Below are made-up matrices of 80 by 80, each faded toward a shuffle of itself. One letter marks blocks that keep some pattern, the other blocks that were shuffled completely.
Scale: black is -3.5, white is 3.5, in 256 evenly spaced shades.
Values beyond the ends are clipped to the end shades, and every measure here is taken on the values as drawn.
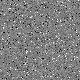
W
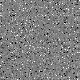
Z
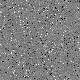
W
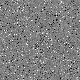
W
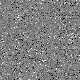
Z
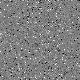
Z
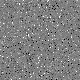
W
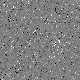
W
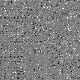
Z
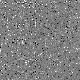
Z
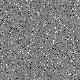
Z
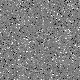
W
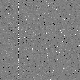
Z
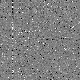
Z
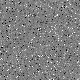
W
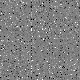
Z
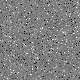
W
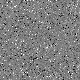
W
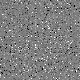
Z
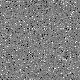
Z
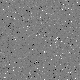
W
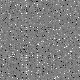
Z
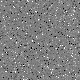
W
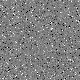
W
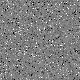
W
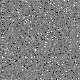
Z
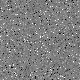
W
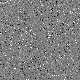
W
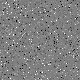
W
